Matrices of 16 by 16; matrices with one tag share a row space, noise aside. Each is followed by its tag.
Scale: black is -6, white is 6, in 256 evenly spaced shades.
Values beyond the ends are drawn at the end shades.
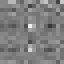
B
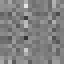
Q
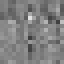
B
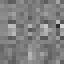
B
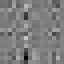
Q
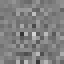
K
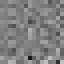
B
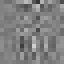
K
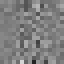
K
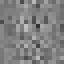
K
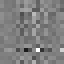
K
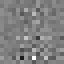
K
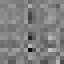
B
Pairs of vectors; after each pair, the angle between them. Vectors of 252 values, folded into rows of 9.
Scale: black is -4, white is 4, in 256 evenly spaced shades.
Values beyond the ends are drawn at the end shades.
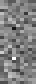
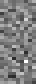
partly opposed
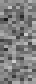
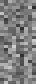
partly aligned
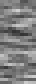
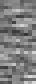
nearly parallel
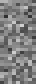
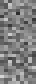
orthogonal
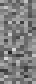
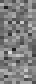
nearly opposite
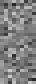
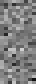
nearly parallel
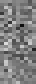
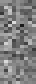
nearly parallel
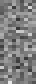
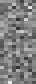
nearly parallel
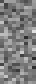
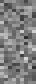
nearly parallel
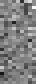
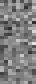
partly aligned
